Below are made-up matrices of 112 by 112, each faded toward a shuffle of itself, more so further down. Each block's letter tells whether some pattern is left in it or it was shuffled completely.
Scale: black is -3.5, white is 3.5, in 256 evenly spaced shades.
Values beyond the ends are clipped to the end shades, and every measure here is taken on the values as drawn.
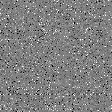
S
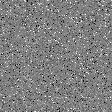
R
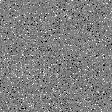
S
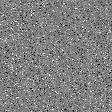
R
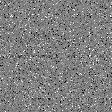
S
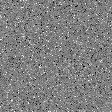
R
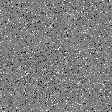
S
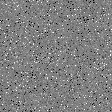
R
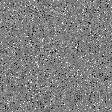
S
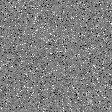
R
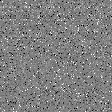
S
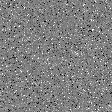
R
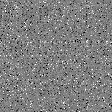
S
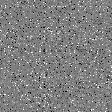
S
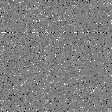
S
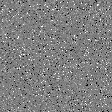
S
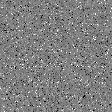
S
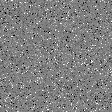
R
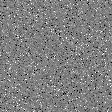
R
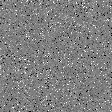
R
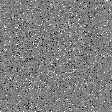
S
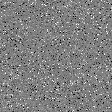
S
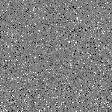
S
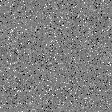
S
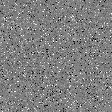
S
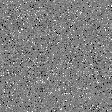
S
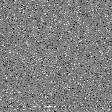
S
